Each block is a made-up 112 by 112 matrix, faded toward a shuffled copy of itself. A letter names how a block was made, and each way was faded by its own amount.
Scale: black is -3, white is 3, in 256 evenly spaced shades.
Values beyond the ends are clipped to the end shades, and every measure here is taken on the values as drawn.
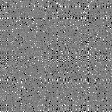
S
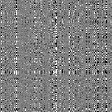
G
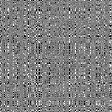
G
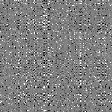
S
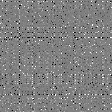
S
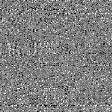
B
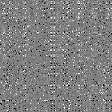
S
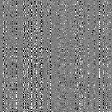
G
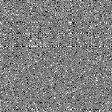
B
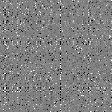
S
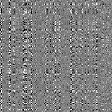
G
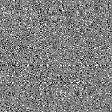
B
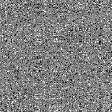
B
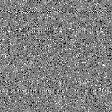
B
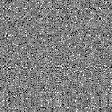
B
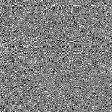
B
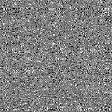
B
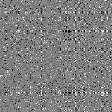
S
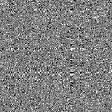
B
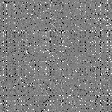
S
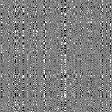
G
